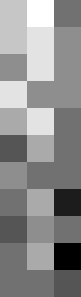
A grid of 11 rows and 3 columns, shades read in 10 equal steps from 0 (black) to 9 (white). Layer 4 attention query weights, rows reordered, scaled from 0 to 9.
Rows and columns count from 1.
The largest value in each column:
8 9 5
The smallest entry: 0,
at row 10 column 3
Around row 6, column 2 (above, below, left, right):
8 4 3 4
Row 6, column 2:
6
